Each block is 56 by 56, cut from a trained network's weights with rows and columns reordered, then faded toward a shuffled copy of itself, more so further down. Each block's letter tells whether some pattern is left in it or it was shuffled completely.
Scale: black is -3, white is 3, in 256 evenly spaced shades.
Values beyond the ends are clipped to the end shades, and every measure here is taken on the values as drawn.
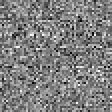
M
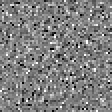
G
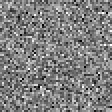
G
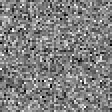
G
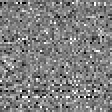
M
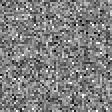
G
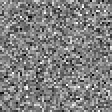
M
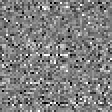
M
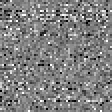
M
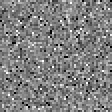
G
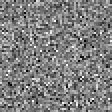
G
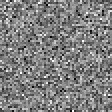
G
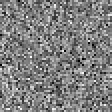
M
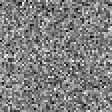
G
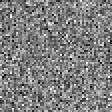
G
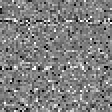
M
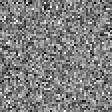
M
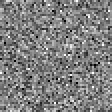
G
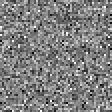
G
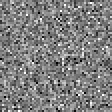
G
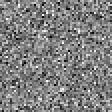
G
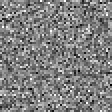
G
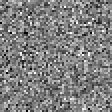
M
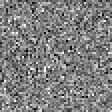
G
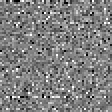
M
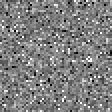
G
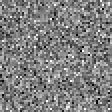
G
